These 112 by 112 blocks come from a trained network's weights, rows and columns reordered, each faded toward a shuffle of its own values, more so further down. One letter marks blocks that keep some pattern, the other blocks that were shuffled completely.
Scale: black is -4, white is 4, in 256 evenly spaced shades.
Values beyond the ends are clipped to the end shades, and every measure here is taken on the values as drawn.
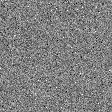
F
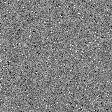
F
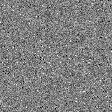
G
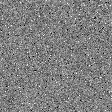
F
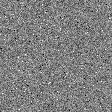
F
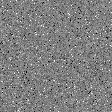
F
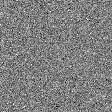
F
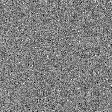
G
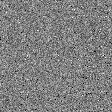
G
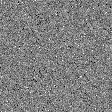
F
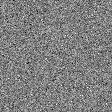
F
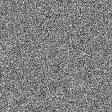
F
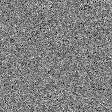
F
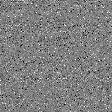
G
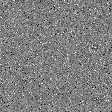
F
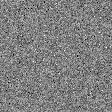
F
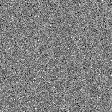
G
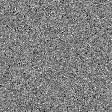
F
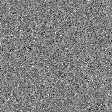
G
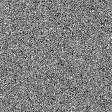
F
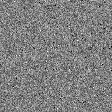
G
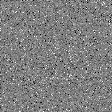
G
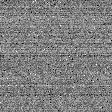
G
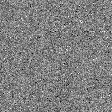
G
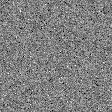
F
